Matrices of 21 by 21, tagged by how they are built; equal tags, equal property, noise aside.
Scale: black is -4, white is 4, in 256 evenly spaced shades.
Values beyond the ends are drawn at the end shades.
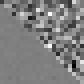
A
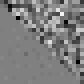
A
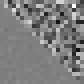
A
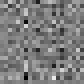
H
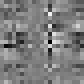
H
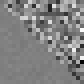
A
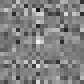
H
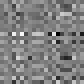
H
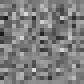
H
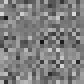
H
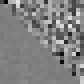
A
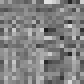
H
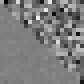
A
